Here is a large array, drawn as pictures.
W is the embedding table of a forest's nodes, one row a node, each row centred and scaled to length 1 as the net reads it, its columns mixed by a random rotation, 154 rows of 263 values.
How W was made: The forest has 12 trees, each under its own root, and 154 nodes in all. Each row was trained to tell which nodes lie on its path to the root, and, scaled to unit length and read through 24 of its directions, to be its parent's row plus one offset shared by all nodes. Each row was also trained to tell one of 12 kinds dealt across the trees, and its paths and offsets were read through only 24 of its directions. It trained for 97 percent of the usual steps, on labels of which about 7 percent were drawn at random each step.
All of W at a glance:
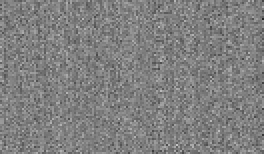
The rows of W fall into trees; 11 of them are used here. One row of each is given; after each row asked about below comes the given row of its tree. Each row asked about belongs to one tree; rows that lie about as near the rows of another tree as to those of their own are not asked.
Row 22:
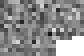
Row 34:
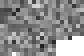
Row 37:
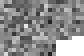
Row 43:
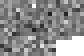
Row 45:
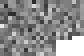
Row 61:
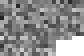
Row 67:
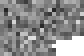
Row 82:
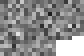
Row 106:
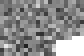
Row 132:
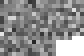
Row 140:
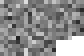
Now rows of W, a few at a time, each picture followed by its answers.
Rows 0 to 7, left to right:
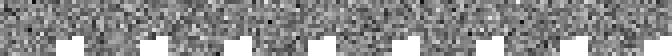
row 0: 82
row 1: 67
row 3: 22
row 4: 43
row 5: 22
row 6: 45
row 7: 61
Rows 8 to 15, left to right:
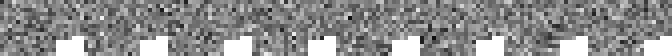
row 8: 43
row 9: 61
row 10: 61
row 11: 34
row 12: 106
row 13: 45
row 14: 132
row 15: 34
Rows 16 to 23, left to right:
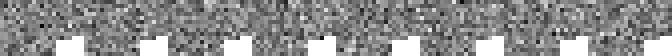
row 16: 37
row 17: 67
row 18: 34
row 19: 82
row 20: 43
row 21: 37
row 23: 67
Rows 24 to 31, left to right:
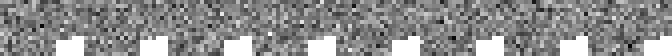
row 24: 37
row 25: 106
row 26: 37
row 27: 132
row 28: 45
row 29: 22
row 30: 140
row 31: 34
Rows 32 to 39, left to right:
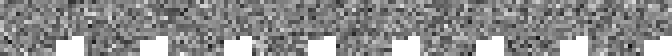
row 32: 140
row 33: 140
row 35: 22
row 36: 43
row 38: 106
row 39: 34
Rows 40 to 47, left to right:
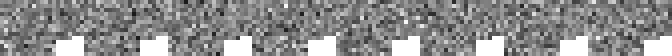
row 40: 43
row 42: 82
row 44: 37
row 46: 106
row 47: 132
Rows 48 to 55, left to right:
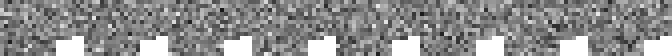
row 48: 140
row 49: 45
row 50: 67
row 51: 34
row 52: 82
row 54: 132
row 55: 34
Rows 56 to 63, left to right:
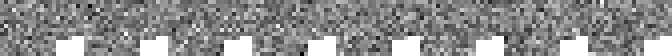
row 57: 37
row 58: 22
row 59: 37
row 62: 140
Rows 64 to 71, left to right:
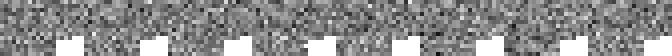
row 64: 106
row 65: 22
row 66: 22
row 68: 43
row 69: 43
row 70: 45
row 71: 22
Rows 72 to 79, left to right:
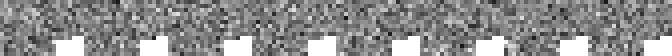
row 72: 132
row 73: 82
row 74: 67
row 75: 22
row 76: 67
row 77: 34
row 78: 22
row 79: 82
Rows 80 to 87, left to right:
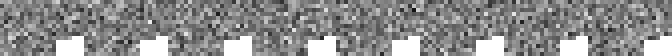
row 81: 34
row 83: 67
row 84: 61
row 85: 140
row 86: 67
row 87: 37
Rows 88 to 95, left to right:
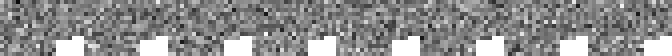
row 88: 82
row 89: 43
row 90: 61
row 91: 67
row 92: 67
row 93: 34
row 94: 132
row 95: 43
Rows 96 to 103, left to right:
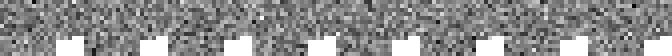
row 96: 61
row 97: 106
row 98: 43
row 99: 132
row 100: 132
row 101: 140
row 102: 43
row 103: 22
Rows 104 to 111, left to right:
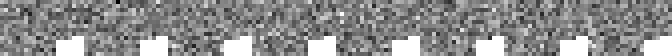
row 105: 132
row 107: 22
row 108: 43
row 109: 67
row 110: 82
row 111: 37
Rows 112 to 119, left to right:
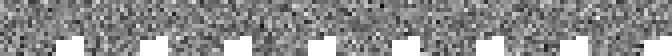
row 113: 45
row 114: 132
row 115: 67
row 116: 22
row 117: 67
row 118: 34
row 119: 132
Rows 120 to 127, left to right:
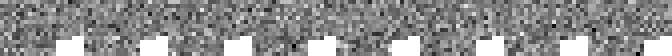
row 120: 106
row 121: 61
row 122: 37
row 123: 34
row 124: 82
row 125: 37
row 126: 132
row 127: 22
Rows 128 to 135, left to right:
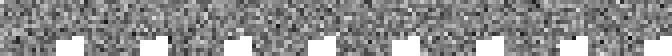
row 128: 82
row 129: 22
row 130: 140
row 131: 43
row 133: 45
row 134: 67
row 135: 34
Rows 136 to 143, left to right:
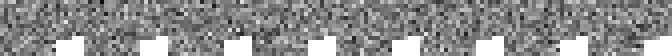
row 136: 45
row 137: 82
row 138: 22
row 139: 43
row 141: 67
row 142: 45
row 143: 132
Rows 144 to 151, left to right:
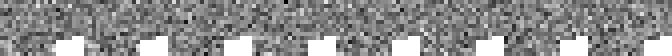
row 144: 34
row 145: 67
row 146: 132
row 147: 132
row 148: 61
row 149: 140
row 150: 45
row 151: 37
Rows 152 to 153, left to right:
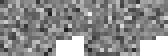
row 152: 43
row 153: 43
